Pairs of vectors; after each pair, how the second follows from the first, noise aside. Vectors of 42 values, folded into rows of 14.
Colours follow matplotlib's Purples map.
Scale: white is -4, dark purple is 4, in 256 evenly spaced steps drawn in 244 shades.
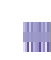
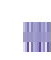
copied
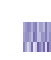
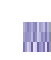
copied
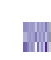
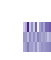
reversed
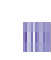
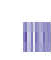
copied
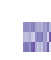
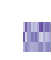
reversed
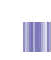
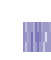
partly zeroed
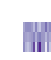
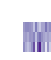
copied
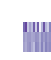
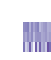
reversed
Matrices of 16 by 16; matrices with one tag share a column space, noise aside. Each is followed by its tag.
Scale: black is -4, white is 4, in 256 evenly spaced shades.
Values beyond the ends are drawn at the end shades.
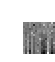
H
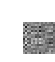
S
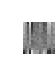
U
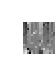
U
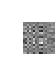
S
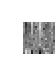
U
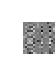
S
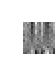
U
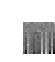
H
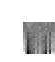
H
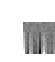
H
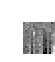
H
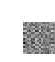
S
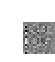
S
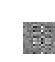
S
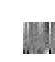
U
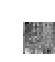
U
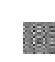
S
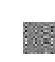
S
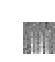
H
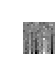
H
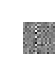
S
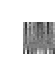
U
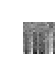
H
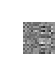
S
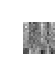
U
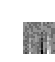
H
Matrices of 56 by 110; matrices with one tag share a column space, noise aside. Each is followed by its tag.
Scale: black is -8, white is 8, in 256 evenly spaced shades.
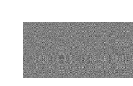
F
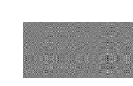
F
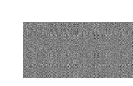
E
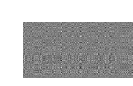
F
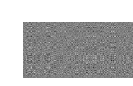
F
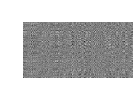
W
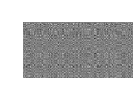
E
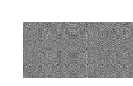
E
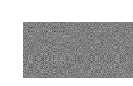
F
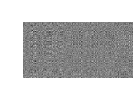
W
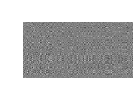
F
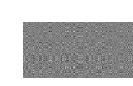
F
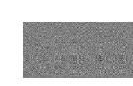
F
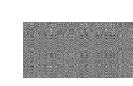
E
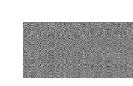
E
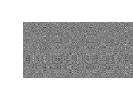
F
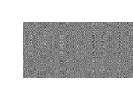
W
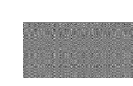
E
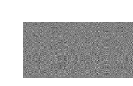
F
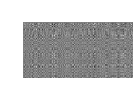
E
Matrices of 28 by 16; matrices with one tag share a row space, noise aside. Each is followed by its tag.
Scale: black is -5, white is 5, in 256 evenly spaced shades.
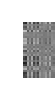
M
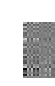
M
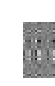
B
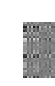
M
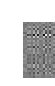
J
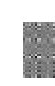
B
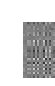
J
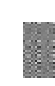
B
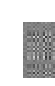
J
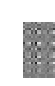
B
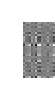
B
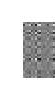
B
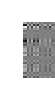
M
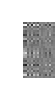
M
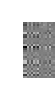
M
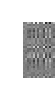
J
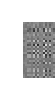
J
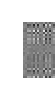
J
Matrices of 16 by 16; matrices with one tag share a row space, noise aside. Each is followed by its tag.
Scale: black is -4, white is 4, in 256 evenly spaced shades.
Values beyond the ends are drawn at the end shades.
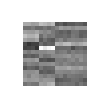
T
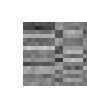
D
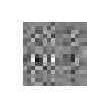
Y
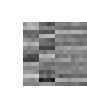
T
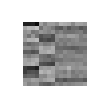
T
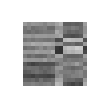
D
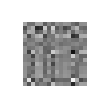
Y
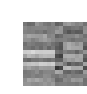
D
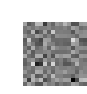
Y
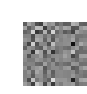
Y
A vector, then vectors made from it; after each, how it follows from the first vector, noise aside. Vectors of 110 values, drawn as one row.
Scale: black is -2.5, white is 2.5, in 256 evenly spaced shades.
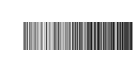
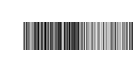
wrapped around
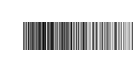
negated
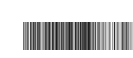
wrapped around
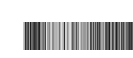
wrapped around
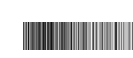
negated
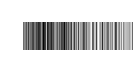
negated
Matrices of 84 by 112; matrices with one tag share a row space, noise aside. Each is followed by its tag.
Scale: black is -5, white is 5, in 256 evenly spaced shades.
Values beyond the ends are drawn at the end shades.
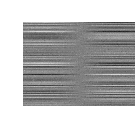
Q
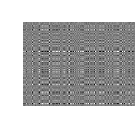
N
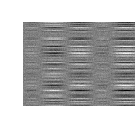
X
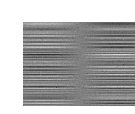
Q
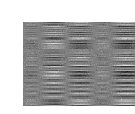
X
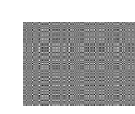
N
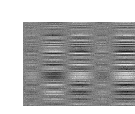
X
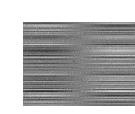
Q
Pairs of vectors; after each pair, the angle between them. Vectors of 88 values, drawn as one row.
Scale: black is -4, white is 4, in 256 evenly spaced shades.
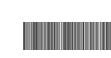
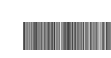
nearly parallel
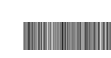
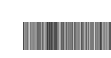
partly opposed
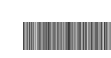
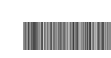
partly opposed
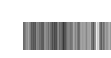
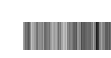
nearly opposite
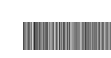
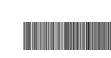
orthogonal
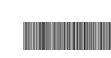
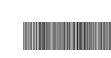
nearly parallel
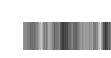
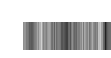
nearly parallel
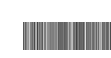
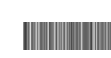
orthogonal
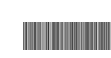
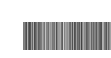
partly aligned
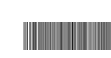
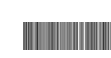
partly opposed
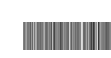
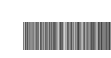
partly aligned
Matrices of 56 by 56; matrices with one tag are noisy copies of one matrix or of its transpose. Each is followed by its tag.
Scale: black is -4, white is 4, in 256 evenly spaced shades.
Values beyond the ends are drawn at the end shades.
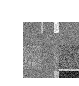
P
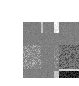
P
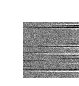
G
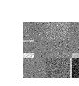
P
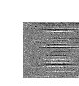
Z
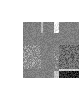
P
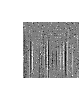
Z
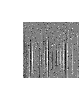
Z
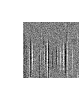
Z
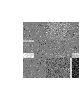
P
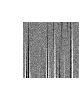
G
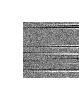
G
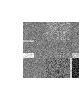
P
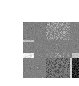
P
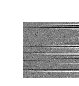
G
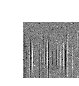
Z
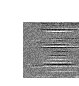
Z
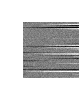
G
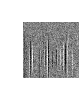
Z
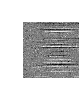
Z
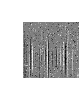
Z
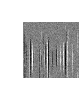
Z
